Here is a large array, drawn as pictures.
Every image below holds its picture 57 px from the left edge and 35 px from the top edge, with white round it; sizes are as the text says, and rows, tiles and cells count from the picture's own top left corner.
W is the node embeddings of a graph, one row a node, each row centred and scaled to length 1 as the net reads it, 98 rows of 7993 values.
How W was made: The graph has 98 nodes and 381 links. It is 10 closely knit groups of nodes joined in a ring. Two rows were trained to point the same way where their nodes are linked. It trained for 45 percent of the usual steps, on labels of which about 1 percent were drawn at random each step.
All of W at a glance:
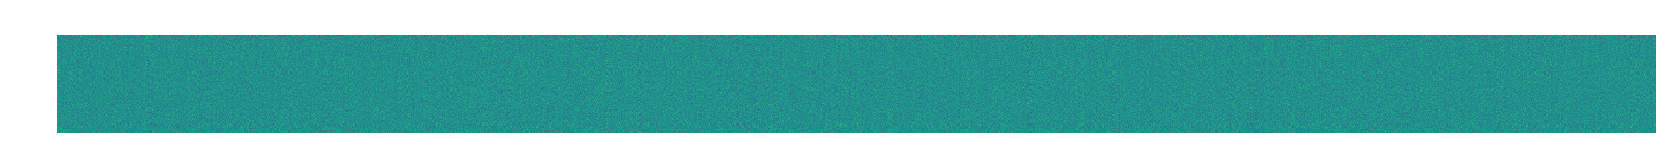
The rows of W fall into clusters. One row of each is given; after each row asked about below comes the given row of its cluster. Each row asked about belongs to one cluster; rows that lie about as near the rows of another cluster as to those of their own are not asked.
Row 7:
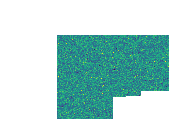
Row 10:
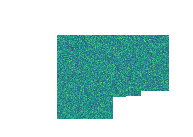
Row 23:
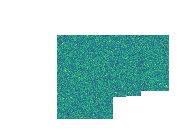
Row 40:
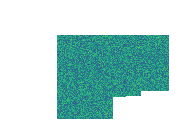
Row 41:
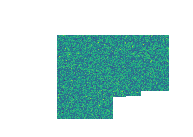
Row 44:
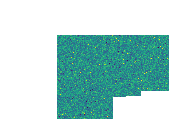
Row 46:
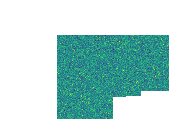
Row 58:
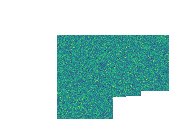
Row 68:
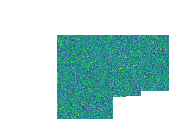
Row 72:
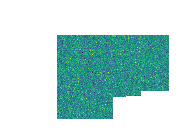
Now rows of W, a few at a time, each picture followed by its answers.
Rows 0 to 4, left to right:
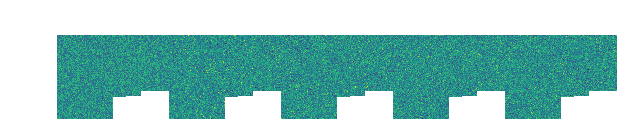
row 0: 72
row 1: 72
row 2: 10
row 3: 58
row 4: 7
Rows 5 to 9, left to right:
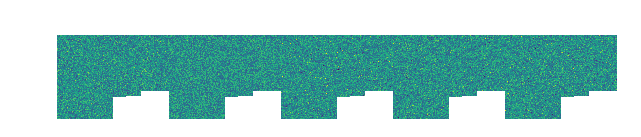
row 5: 68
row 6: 23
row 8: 41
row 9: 58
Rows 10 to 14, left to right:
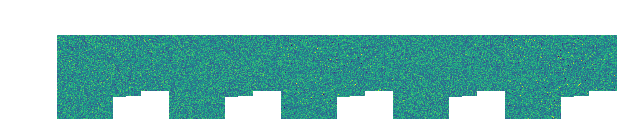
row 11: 46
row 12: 7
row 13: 68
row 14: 7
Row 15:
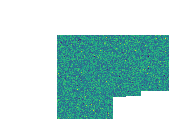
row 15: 46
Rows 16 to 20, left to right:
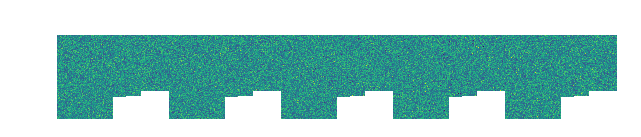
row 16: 72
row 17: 44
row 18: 68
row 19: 10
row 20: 40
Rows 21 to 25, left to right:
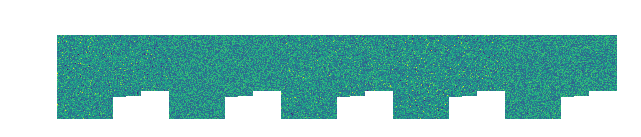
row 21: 68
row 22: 44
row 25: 40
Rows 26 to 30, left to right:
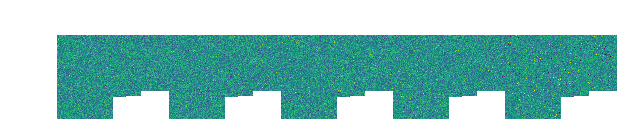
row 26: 41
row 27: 10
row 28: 41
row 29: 10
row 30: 72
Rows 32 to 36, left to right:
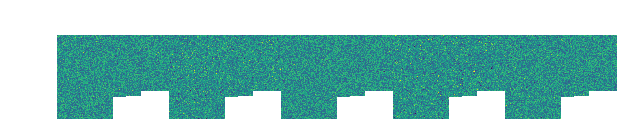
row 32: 23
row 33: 58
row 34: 44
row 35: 40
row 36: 46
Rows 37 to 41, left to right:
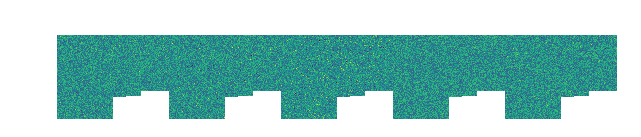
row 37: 46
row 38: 46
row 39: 23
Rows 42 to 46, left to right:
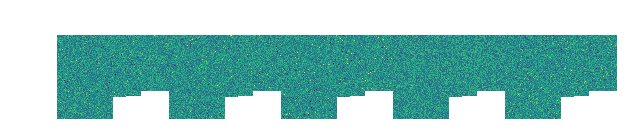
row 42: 68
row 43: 46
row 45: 72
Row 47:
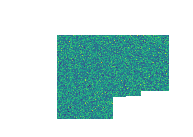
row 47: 40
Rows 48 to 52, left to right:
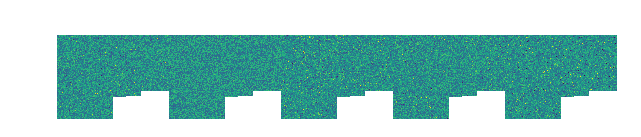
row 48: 41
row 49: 7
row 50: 58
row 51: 46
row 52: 72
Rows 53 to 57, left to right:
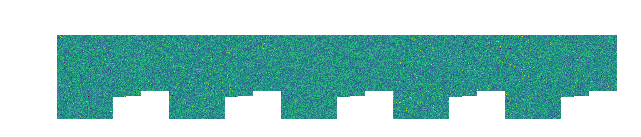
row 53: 72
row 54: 41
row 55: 41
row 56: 68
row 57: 58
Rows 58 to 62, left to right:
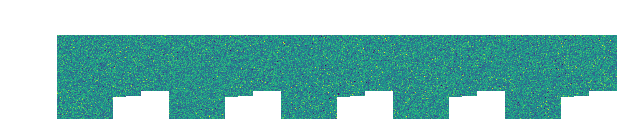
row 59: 7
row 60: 46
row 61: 41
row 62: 68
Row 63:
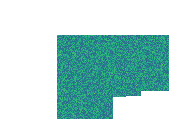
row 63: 58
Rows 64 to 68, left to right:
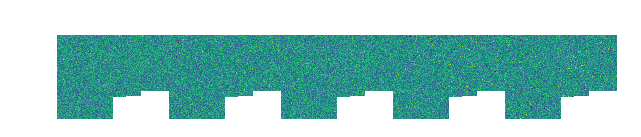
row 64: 46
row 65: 40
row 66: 72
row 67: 58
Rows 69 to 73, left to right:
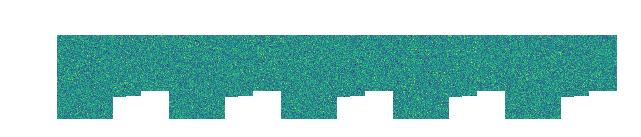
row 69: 44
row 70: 41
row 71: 68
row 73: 23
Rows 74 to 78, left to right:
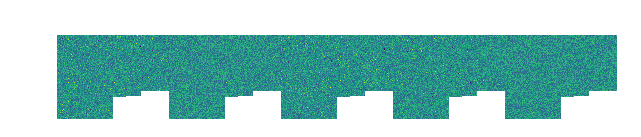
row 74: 10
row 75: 10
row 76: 68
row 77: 41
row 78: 7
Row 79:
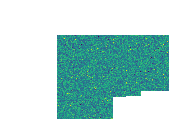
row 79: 46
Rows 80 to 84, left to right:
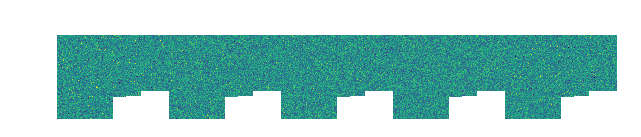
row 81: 7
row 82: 10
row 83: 41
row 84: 46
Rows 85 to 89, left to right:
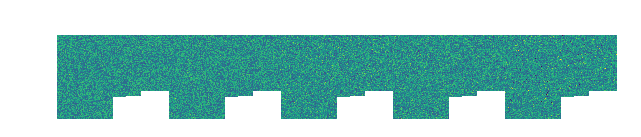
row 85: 40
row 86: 23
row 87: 58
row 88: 7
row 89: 7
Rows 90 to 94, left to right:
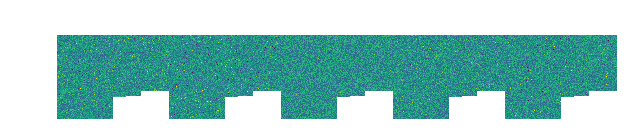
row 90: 7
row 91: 44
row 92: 44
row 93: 58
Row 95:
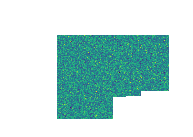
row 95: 10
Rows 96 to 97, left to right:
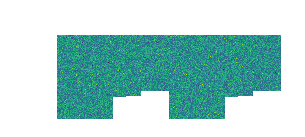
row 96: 41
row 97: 10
